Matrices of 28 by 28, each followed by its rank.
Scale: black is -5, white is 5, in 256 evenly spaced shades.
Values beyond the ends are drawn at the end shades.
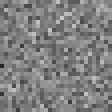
full rank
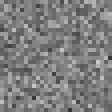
full rank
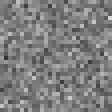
full rank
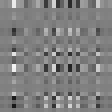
one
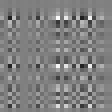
one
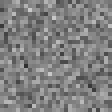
full rank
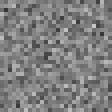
full rank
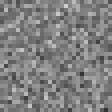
full rank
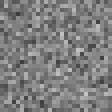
full rank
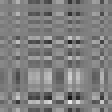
one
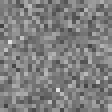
full rank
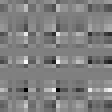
one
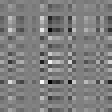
one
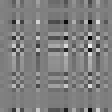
one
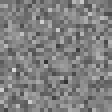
full rank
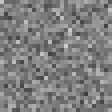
full rank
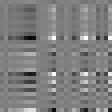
one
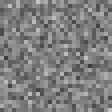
full rank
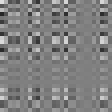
one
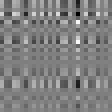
one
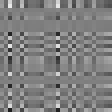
one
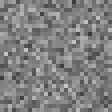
full rank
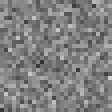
full rank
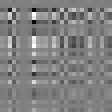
one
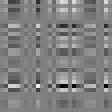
one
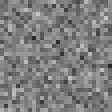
full rank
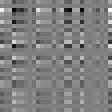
one
